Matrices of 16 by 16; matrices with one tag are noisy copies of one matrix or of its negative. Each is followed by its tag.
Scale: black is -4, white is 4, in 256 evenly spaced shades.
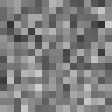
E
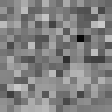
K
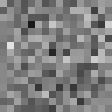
K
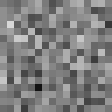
E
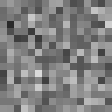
E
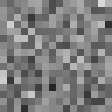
E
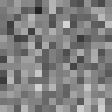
E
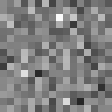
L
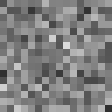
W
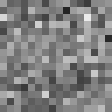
K
